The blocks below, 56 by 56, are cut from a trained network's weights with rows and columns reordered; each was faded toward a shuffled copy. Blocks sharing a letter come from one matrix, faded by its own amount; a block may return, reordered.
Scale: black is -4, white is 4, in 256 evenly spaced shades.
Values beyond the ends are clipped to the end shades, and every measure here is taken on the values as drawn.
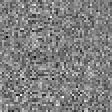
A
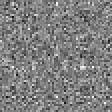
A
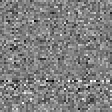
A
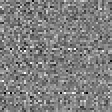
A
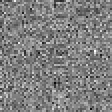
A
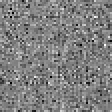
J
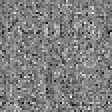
J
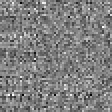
A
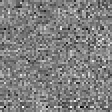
A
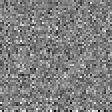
A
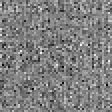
J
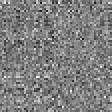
A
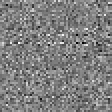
A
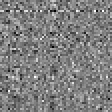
A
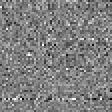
A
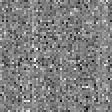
J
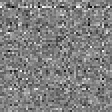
A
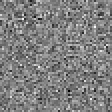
A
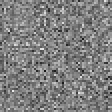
A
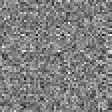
A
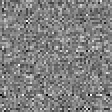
A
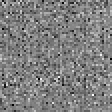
J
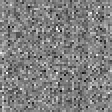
J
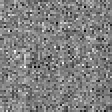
J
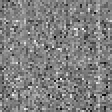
J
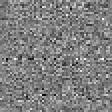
A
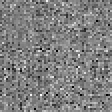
J
